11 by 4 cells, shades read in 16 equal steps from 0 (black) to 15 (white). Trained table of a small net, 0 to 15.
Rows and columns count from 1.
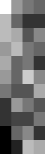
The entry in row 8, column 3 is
7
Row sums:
37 23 34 33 26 35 27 24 18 17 23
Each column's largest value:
15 11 12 10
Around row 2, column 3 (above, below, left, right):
7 5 6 3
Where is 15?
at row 1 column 1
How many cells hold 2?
1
